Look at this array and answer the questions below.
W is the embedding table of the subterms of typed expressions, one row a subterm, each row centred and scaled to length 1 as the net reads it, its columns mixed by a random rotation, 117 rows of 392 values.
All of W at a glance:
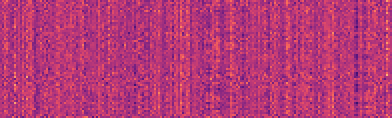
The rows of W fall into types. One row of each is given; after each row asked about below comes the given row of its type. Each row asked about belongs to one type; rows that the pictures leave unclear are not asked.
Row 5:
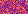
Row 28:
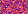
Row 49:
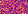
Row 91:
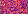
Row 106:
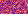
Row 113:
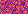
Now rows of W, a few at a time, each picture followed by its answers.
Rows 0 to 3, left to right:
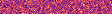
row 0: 28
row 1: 49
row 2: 113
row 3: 113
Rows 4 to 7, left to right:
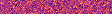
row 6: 106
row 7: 49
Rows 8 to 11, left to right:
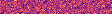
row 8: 91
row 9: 28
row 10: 106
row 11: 106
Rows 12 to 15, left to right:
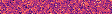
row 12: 28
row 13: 49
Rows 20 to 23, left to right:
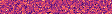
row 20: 49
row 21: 91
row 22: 28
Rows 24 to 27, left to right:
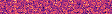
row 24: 91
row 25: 113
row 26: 91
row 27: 91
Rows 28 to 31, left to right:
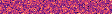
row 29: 49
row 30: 28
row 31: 5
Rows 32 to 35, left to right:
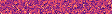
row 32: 113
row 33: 106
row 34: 106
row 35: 106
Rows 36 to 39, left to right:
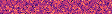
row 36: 28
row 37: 28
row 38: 5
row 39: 113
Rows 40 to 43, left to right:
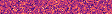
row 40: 49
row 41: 106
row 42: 49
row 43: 28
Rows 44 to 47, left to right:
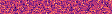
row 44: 113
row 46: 113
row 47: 5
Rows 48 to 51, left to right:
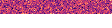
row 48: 28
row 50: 106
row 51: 5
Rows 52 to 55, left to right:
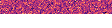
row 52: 49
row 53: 5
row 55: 91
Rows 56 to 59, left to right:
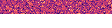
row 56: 28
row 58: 49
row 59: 106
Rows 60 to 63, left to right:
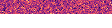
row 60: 5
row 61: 49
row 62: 106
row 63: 113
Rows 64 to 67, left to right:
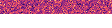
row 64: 91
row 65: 28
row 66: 5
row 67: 113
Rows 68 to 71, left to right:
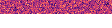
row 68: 113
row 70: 106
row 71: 5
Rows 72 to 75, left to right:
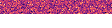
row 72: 91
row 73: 91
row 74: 49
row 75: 28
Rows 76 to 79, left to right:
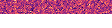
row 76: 91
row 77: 5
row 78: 106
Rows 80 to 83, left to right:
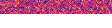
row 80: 91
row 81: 28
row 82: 5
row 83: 113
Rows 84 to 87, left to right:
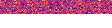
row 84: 91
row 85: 91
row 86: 106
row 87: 91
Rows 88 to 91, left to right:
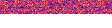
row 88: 91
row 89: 91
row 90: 28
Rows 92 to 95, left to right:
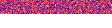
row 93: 106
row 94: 106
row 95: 106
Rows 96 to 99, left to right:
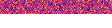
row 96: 113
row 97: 5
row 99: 5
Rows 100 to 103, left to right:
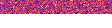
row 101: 106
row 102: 91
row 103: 91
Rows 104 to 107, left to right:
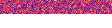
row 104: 106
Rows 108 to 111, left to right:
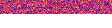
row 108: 106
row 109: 91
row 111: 5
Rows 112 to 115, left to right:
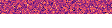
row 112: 106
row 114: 28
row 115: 28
